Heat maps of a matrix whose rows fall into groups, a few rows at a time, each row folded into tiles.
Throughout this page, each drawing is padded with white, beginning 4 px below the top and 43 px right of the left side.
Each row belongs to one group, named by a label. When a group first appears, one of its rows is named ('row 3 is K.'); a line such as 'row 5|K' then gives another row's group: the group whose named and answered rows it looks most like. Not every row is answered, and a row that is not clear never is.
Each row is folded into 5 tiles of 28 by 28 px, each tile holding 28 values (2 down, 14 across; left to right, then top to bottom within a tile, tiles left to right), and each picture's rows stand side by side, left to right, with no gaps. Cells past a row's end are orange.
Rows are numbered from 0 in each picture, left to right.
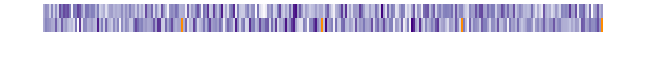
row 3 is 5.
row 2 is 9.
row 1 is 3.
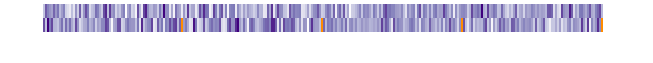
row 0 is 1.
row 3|5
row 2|1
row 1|3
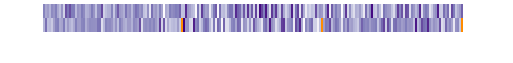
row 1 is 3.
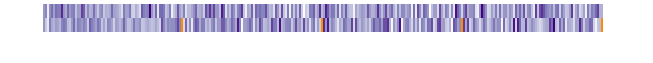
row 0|5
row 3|3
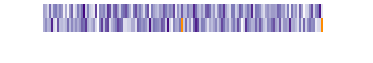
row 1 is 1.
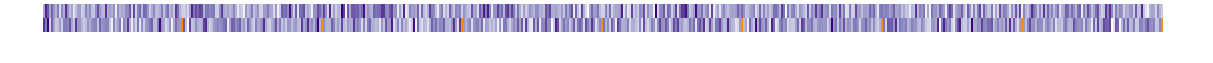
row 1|5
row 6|1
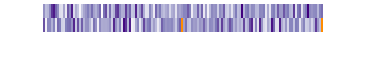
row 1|9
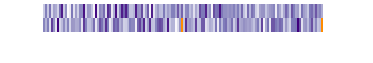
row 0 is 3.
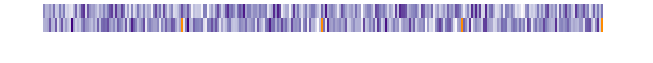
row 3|5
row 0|1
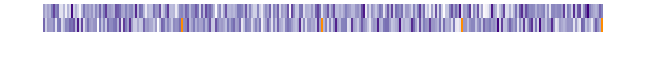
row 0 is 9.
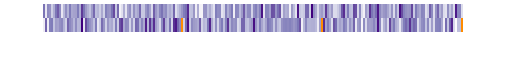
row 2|3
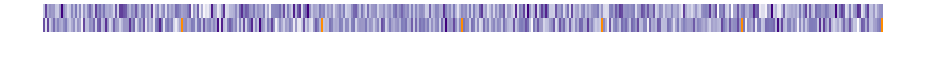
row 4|5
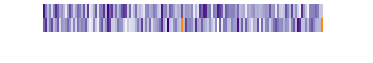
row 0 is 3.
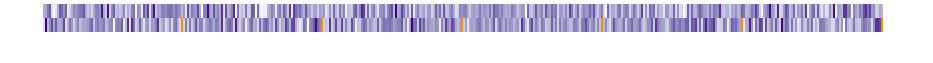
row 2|1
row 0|9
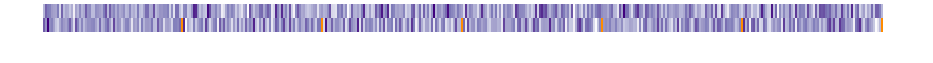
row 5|3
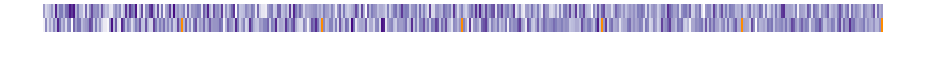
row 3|5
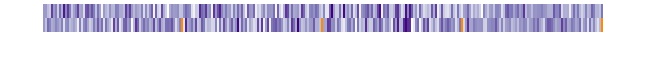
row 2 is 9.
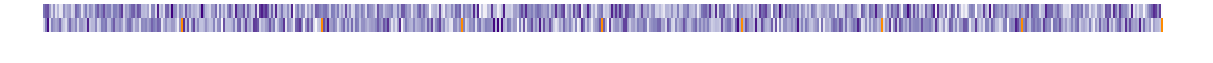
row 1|3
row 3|9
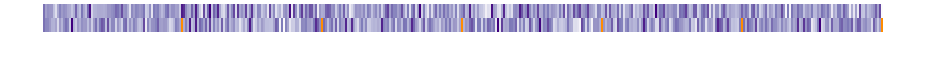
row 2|1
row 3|9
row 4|3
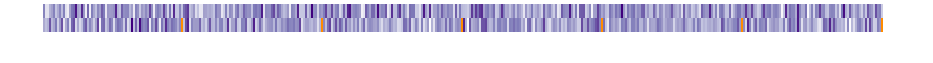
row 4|5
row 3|5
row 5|3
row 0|1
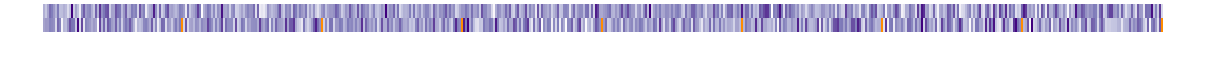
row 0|9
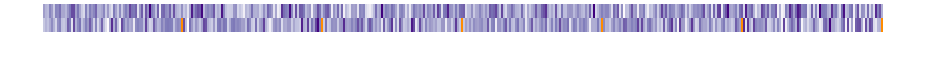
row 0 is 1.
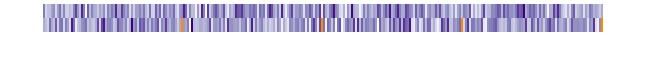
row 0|1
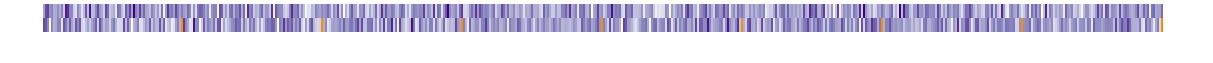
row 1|3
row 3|5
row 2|9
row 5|1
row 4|5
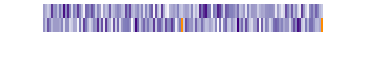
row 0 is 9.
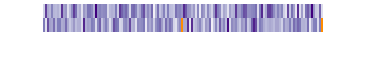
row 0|3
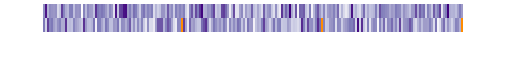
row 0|3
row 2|9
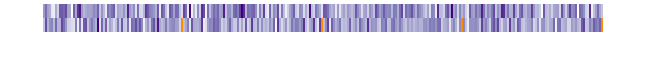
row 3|5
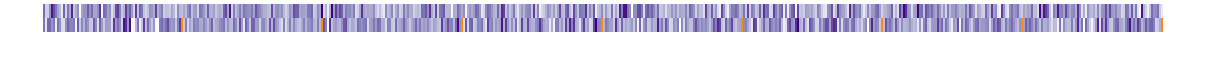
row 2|5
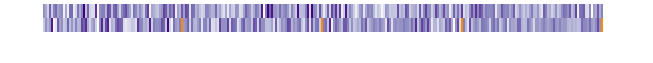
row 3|5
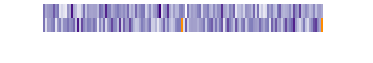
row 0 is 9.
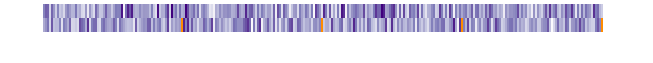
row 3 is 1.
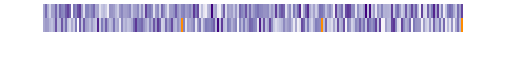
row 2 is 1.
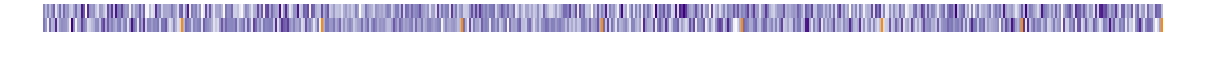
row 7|3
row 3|5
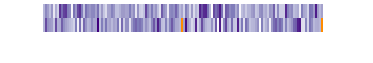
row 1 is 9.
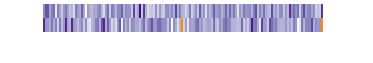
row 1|1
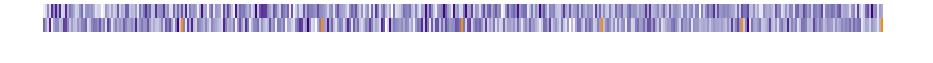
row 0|5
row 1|3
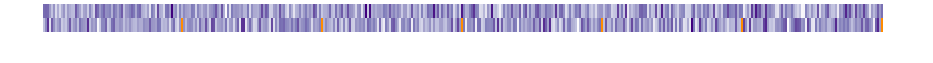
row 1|1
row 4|9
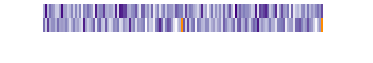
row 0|3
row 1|3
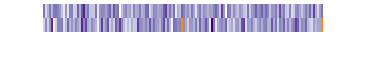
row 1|1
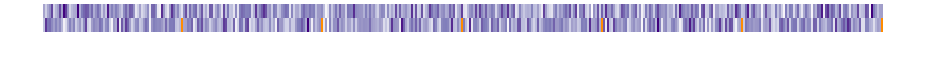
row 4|3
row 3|5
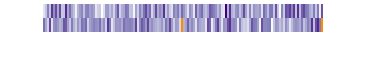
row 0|5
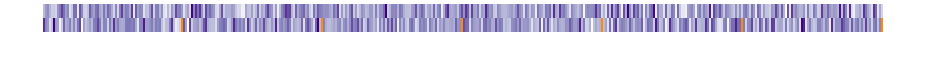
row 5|1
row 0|3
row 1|5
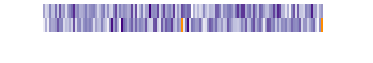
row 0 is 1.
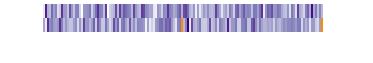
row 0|3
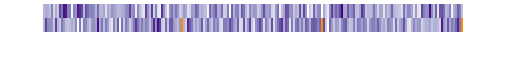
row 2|5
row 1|1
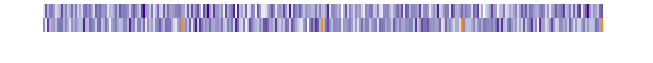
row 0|3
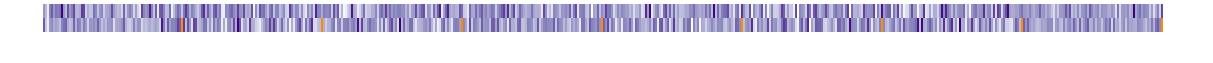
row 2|9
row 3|5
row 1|3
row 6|9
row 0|5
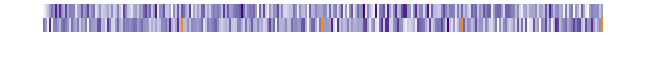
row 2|3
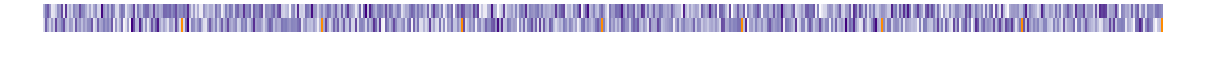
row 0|9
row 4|5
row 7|3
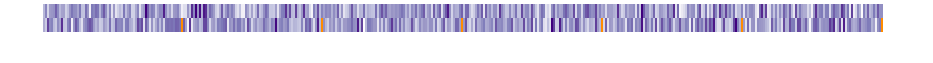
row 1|5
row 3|9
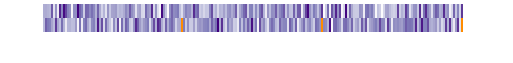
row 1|9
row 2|5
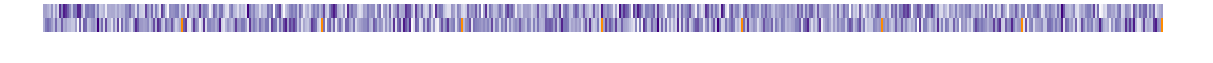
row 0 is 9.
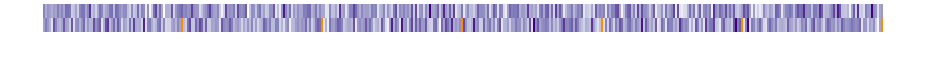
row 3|3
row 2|1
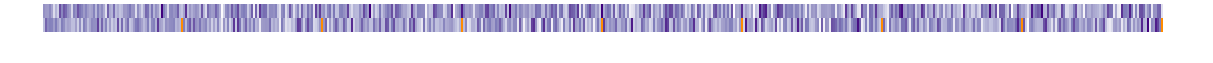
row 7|5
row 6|5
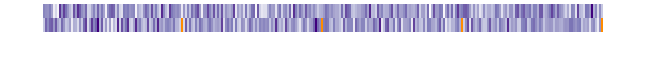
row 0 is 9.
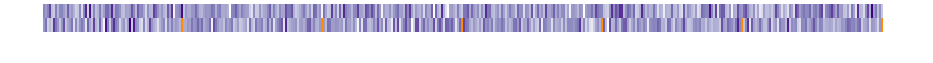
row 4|5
